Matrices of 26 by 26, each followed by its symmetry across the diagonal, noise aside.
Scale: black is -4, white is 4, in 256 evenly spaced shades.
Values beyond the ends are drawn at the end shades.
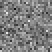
neither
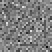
symmetric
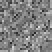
symmetric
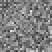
symmetric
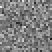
neither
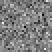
neither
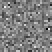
neither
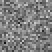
neither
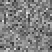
neither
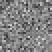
symmetric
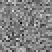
neither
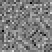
symmetric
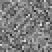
symmetric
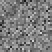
symmetric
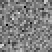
symmetric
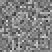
symmetric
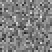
neither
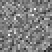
symmetric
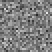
neither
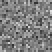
neither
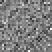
symmetric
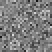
symmetric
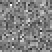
neither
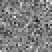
neither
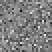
symmetric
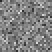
symmetric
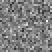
neither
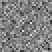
symmetric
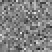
neither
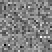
neither
